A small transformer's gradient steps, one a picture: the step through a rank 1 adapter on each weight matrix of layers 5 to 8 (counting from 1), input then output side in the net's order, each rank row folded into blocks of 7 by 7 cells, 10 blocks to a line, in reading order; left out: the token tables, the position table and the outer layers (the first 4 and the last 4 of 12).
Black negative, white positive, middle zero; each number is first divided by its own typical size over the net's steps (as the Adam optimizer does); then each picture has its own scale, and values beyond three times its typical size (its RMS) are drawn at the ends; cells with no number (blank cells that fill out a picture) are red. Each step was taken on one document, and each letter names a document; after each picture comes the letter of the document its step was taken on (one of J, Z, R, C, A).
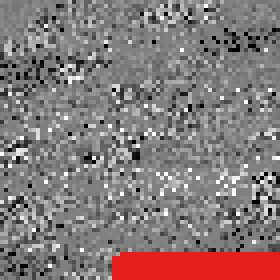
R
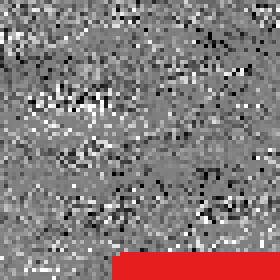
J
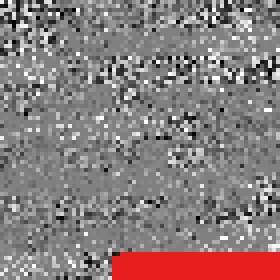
R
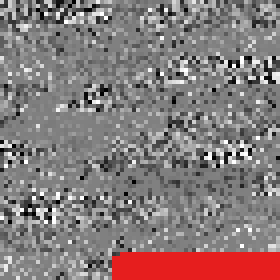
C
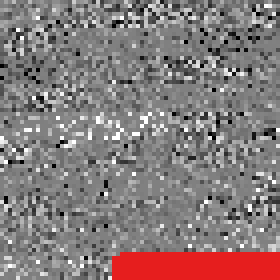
R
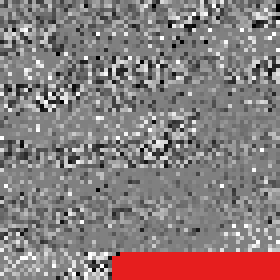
C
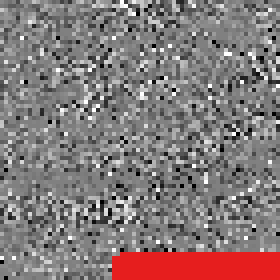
J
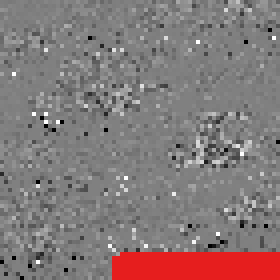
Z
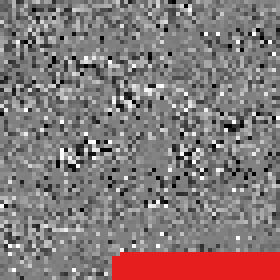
J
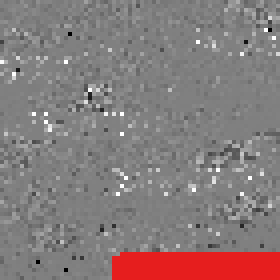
Z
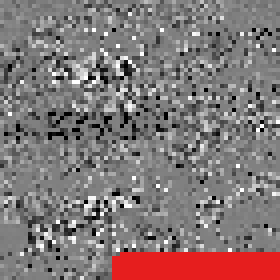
J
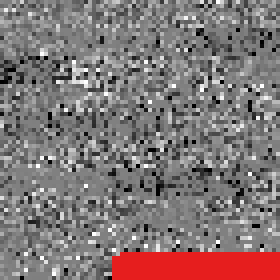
J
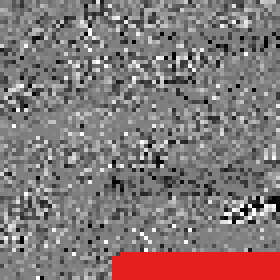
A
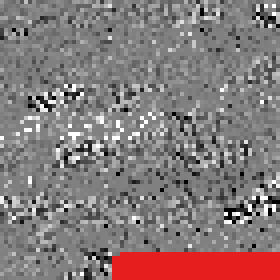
R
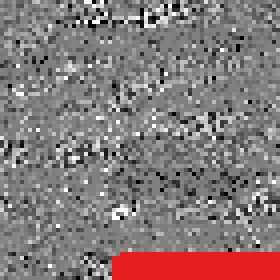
R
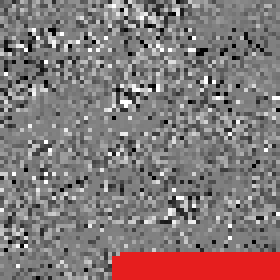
A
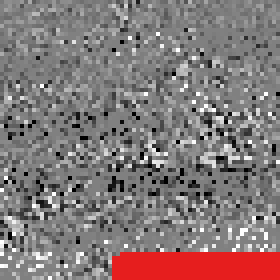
A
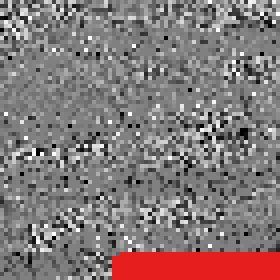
C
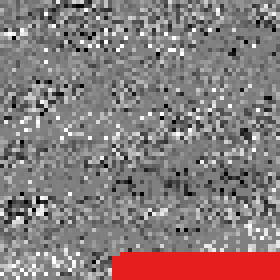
C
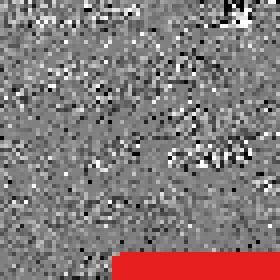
R
